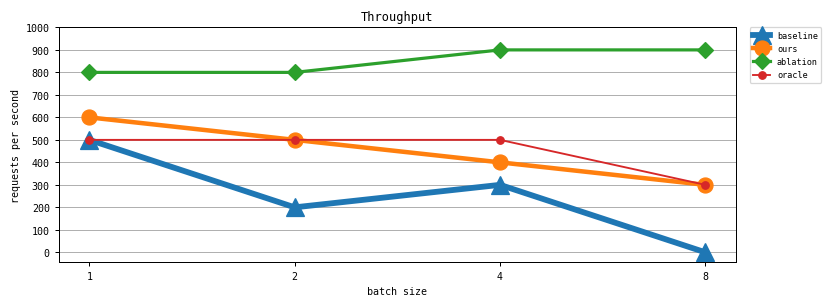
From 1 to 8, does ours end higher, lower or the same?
lower
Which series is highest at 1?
ablation
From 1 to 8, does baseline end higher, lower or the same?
lower
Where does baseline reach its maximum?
1
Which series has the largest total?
ablation
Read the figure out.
Title: Throughput
x-axis: batch size, ticks 1 2 4 8
y-axis: requests per second, ticks 0 100 200 300 400 500 600 700 800 900 1000
Legend: baseline, ours, ablation, oracle
Values:
baseline: 500 200 300 0
ours: 600 500 400 300
ablation: 800 800 900 900
oracle: 500 500 500 300
